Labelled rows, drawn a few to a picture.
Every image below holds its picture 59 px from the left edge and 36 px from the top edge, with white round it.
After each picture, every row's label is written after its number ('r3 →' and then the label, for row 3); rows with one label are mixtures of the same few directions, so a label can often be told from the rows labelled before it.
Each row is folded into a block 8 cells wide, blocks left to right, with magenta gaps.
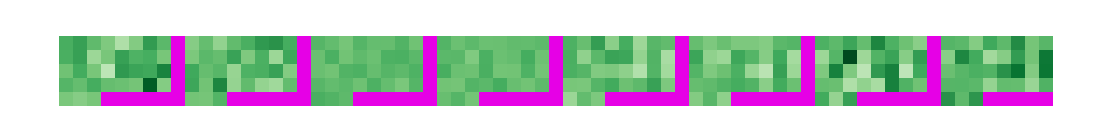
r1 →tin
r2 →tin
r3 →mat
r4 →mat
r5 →mat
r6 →mat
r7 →mat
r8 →mat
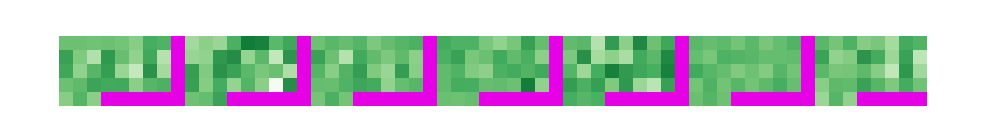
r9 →mat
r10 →tin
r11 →mat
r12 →tin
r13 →mat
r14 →mat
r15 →mat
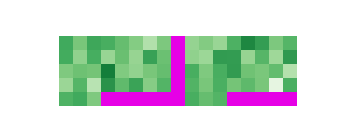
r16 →tin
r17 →tin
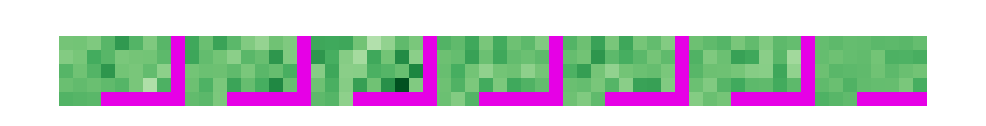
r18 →tin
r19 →tin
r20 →tin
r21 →mat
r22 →mat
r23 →mat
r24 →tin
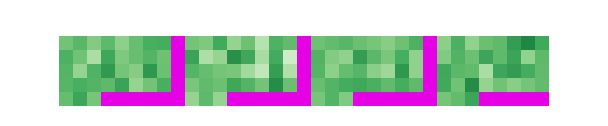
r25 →mat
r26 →mat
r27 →mat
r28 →tin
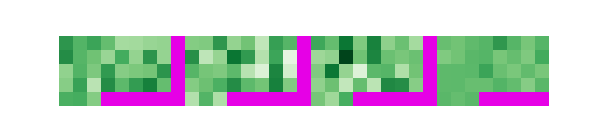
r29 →tin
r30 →mat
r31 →mat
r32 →tin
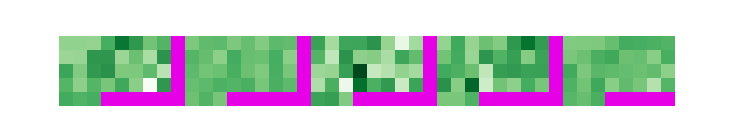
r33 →tin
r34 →mat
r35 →tin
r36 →tin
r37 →tin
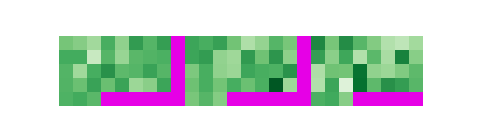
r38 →mat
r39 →tin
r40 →tin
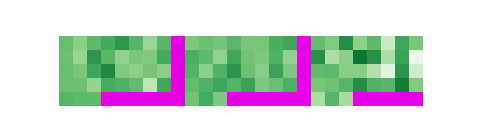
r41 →tin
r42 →mat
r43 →mat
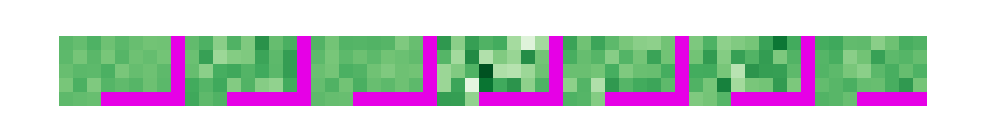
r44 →tin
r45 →mat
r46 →tin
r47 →tin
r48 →tin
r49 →tin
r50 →tin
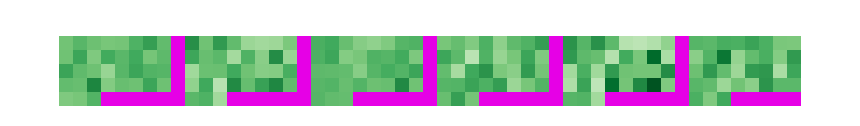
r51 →tin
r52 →tin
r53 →tin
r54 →mat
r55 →tin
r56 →mat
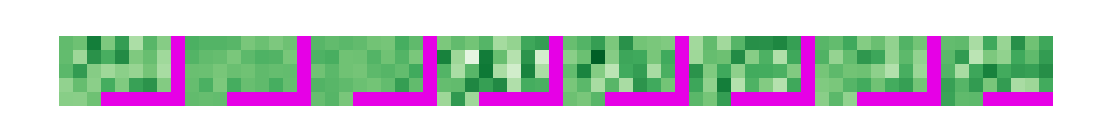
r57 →mat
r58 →tin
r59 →tin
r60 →mat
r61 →mat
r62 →tin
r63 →mat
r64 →mat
